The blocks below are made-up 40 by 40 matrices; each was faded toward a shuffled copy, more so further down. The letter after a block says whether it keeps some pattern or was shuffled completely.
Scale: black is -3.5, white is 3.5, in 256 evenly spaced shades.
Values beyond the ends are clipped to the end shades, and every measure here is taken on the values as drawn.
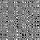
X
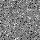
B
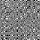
X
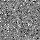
B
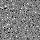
B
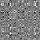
X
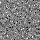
B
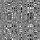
X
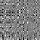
X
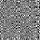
X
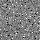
B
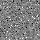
B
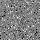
B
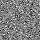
B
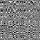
X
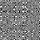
X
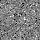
B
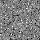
B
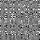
X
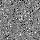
B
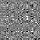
X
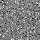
B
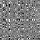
X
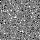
B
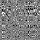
X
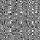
X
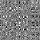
X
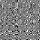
X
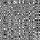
X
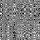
X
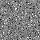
B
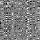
X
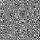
X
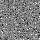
B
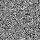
B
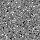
B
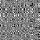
X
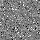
B
